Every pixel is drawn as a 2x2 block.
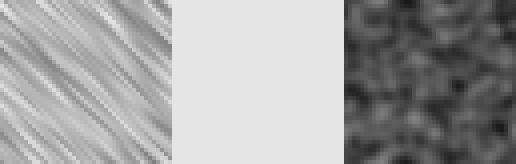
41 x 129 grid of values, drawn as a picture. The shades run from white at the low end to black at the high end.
The table splits into one row of 3 panels. Panel 1,1: low, slanting down to the right. Panel 1,2: very low, flat. Panel 1,3: high, blotchy.
